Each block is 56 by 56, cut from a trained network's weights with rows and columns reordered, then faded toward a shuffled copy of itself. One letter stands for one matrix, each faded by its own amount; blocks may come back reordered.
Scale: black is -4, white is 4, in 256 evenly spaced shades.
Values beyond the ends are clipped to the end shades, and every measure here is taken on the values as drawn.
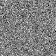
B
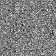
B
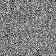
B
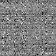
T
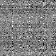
T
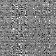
T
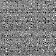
T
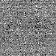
T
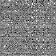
T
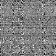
T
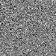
B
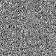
B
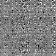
T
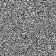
B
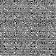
T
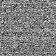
T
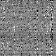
T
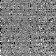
T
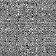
T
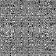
T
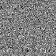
B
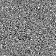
B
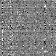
T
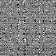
T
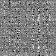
T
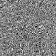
B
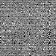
T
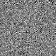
B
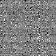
T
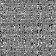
T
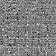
T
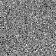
B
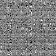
T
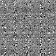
T
